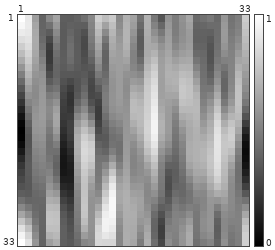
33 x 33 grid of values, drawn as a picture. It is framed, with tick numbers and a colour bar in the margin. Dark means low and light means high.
The ninth with the lowest average is the middle left. The grain runs up and down. The values follow a bell shape.
